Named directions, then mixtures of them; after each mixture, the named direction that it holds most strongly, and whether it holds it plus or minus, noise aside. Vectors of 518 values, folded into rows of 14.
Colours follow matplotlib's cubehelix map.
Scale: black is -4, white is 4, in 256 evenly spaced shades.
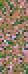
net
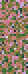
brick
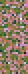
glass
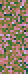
net, plus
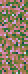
glass, minus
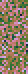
net, minus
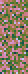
glass, minus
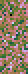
net, plus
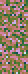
glass, minus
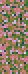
glass, minus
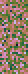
glass, minus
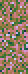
net, plus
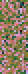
brick, minus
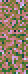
brick, plus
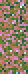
glass, minus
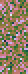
net, minus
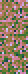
brick, plus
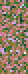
glass, minus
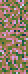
glass, minus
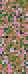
brick, minus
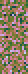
glass, minus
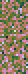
brick, minus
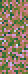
net, plus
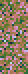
net, plus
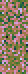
brick, minus
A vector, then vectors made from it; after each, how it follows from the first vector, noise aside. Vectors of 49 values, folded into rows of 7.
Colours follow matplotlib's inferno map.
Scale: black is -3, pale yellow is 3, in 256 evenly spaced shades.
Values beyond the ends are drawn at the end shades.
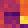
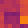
shrunk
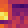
wrapped around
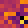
sign-scrambled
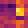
wrapped around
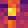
wrapped around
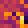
sign-scrambled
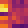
wrapped around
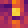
wrapped around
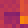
shrunk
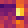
wrapped around
